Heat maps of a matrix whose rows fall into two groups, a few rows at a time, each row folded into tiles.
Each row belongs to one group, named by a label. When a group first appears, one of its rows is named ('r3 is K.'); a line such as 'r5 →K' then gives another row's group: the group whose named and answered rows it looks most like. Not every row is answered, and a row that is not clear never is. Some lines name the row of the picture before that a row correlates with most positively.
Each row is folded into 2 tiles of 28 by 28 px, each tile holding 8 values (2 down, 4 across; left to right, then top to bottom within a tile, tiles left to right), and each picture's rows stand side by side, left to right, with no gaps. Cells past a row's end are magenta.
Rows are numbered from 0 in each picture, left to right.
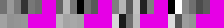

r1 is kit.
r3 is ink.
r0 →kit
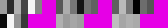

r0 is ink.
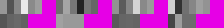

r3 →ink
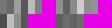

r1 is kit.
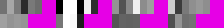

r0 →kit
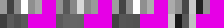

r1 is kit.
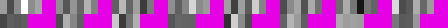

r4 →ink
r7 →ink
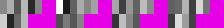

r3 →ink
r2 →ink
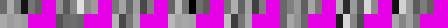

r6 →ink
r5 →ink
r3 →kit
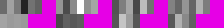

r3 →ink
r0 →kit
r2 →ink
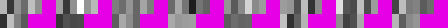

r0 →ink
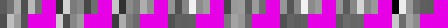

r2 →ink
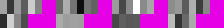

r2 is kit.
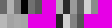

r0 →kit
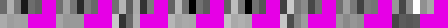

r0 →kit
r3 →kit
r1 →kit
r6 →kit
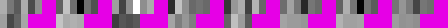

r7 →kit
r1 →kit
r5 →kit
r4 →ink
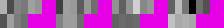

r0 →ink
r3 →kit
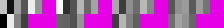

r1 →ink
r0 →ink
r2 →ink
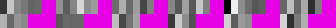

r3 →ink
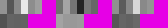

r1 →kit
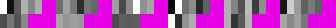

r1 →kit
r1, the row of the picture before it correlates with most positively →1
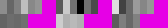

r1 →kit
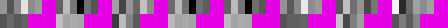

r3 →kit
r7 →ink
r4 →kit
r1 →kit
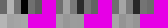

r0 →kit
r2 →kit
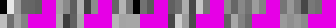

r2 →kit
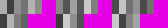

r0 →ink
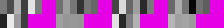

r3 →kit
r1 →kit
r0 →ink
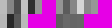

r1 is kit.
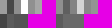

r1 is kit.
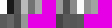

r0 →ink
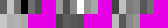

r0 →kit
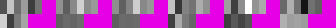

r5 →kit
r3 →ink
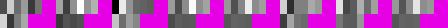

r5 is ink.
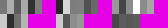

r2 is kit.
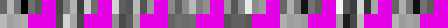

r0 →kit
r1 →ink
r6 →ink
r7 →kit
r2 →ink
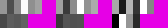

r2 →ink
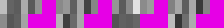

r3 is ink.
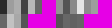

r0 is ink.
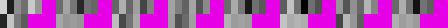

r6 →ink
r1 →kit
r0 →ink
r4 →kit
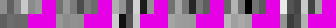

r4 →kit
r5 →ink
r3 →kit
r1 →kit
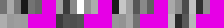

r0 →kit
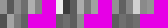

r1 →ink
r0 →ink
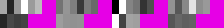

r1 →kit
